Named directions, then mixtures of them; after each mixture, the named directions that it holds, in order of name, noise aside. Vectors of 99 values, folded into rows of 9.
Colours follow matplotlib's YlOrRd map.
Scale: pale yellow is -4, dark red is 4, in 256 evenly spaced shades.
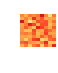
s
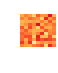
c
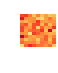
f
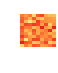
c, f, s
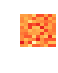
c, s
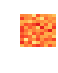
c, f, s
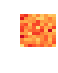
f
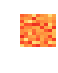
c, f, s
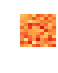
c, s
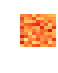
c, f, s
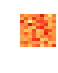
s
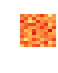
f, s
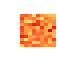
c, f, s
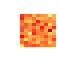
f, s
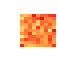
f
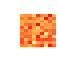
c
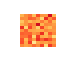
c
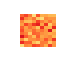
c, f, s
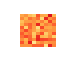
c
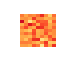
s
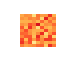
c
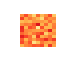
c, f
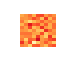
c, s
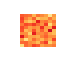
f, s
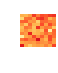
f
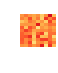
c, s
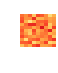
c, f, s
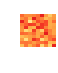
s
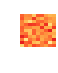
c, f, s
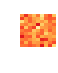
c, f, s
